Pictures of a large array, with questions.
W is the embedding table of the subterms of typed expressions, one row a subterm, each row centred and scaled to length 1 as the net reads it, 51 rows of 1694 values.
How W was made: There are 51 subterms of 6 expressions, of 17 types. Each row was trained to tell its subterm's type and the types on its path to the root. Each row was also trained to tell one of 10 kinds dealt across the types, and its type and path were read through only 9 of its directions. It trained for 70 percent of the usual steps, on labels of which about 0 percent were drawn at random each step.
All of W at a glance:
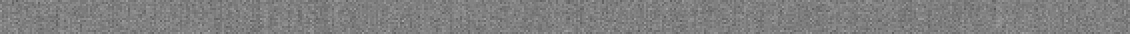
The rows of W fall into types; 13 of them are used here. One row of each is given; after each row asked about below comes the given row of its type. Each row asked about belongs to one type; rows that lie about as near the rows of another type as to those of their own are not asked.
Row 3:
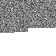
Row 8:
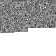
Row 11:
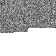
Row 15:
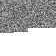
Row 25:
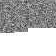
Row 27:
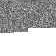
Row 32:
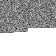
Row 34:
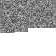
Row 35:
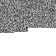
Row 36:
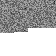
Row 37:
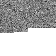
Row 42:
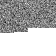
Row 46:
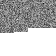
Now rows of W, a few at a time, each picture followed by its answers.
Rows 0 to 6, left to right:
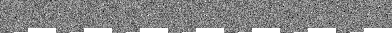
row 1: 15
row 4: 42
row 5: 32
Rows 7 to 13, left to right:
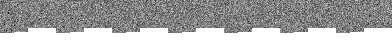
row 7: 46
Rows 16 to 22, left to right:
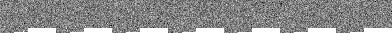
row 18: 15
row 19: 8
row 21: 15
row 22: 25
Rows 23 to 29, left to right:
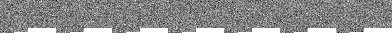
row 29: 27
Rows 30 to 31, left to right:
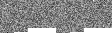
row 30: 36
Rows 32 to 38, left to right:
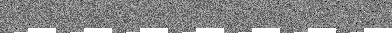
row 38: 46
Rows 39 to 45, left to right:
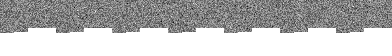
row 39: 32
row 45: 46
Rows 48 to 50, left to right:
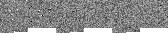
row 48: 27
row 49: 42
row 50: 42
